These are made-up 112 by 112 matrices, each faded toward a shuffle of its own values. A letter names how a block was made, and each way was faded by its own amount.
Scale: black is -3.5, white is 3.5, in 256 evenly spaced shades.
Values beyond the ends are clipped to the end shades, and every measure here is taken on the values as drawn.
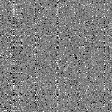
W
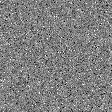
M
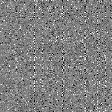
W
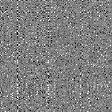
W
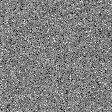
M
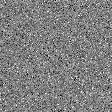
M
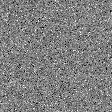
M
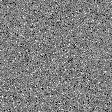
M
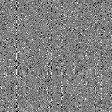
W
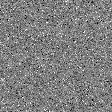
M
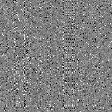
W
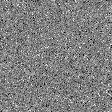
M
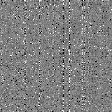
W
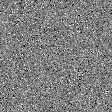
M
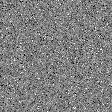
M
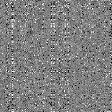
W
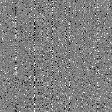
W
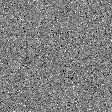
M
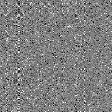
W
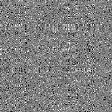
W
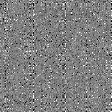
W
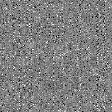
W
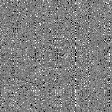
W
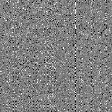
W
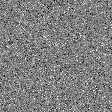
M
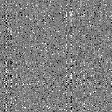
W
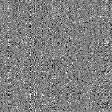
W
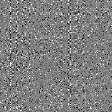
W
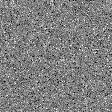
M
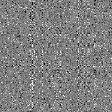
W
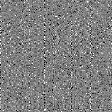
W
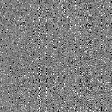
W
